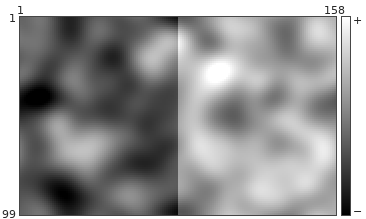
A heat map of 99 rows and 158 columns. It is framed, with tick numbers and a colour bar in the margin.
No lone cell stands out from its neighbours. Values change most from cell to cell in the top middle. Overall the values sit about 50% of the way up the scale. The right part is higher, past a seam about 50% of the way across.
